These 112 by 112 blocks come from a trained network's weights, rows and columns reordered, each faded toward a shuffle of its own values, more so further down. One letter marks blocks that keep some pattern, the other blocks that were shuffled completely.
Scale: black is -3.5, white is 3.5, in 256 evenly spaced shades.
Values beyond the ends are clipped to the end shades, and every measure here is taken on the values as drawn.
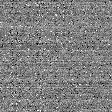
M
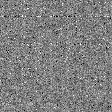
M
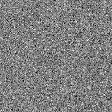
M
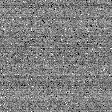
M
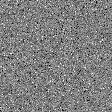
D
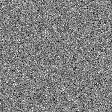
D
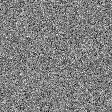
D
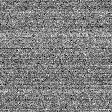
M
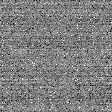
M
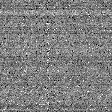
M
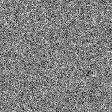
M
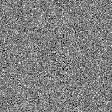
M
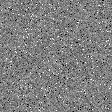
D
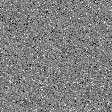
D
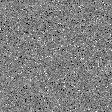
D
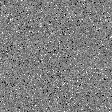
D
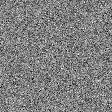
D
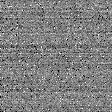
M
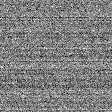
M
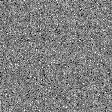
M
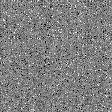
M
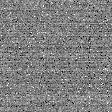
M
